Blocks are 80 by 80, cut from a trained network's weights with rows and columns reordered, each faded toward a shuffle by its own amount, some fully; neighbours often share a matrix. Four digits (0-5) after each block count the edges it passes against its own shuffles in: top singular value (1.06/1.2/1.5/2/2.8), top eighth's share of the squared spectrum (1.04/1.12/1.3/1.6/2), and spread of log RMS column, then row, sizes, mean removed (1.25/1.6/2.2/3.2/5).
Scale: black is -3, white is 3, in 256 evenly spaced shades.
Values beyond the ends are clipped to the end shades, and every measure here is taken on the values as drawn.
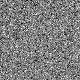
0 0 0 0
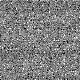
2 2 1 0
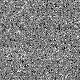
1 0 0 0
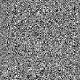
3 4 3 2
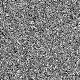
0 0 0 0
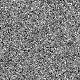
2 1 0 0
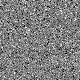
0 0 0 0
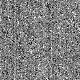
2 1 0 1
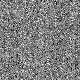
1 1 0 0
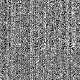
3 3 1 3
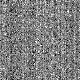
3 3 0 2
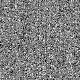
1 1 0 0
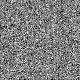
0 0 0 0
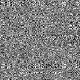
3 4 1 3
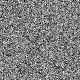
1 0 0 0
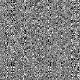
3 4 3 1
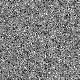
1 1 0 0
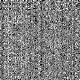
3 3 1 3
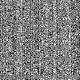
3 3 1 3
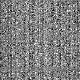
3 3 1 3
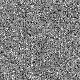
1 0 0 0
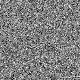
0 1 0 0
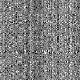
3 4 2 3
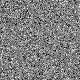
0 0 0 0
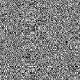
3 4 2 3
